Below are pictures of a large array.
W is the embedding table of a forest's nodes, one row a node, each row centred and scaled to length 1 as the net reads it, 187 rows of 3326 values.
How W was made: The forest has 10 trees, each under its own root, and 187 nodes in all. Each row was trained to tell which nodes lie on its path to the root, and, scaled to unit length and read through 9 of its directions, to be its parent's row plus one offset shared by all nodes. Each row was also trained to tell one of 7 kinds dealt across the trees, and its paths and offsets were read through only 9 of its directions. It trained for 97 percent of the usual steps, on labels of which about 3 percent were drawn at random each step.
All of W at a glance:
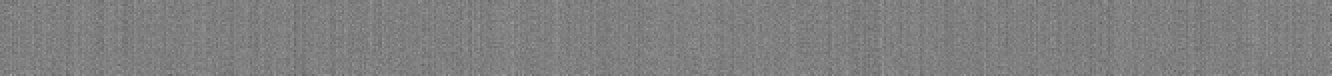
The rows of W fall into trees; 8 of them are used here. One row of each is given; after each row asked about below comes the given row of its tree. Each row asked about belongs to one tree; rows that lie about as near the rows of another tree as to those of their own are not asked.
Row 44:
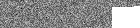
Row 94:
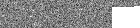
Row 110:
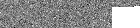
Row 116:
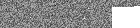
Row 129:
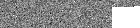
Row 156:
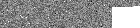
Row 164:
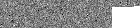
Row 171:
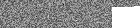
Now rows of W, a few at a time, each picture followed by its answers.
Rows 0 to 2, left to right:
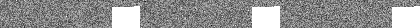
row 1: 129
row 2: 129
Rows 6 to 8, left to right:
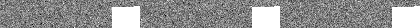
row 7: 129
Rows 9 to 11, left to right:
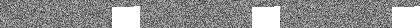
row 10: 116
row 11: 116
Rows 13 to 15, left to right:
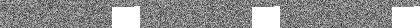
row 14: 116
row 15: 110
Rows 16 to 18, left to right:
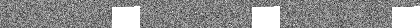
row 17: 156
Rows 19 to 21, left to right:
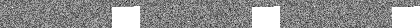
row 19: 156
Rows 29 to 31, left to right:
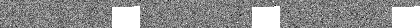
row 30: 171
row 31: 116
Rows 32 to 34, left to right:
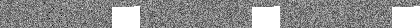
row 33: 116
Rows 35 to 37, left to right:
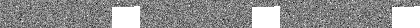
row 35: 116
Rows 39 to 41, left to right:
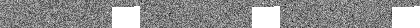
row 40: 129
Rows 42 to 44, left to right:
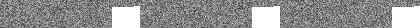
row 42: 156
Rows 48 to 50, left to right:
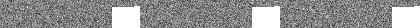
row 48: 94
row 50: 94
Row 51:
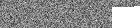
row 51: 116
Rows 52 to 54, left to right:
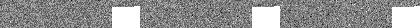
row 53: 116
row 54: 164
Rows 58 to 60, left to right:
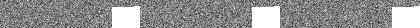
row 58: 116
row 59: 156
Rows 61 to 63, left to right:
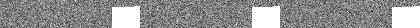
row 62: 156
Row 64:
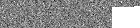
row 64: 44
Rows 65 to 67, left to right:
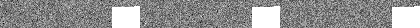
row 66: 129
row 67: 44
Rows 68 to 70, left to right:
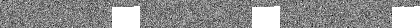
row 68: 116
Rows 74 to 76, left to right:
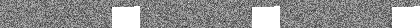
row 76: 129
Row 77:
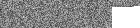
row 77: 116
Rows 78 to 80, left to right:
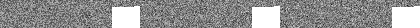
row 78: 129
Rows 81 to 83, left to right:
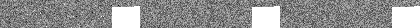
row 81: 110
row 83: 129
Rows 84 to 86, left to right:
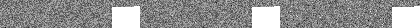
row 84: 156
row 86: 94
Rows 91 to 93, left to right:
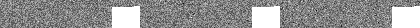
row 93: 171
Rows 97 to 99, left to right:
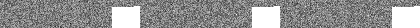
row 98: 116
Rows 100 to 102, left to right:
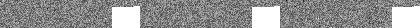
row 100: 129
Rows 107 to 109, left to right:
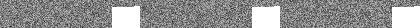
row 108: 129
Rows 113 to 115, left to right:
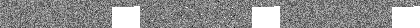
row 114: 110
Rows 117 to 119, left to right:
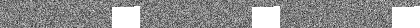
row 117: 129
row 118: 116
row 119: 164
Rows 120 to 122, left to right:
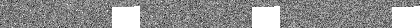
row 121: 129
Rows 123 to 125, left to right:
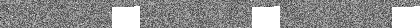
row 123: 129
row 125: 129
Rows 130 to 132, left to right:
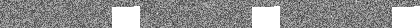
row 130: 116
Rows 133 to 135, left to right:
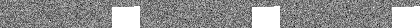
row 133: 110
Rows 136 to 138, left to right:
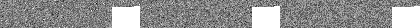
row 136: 116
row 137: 44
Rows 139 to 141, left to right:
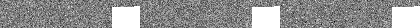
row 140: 171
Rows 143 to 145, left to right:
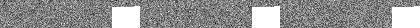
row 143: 129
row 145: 171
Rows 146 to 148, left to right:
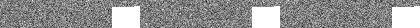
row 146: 164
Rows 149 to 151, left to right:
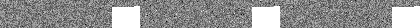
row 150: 116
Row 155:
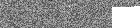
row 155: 116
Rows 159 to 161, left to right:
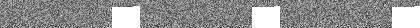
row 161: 129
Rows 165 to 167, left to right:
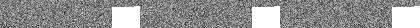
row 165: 171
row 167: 116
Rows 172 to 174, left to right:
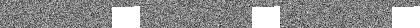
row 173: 116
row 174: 156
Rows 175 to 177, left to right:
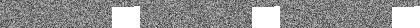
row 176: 129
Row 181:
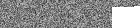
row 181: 129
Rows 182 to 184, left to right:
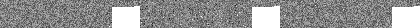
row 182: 94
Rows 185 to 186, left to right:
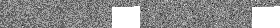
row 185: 156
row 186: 129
